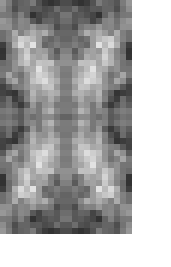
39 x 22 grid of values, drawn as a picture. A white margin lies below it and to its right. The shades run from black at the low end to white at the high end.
It mirrors both left to right and top to bottom. No overall slope runs across the table. The texture is blotchy. The values follow a bell shape.
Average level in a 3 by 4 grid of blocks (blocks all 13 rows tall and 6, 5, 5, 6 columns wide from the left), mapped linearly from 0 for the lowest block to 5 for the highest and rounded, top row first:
3 1 1 3
0 5 5 0
3 1 1 3
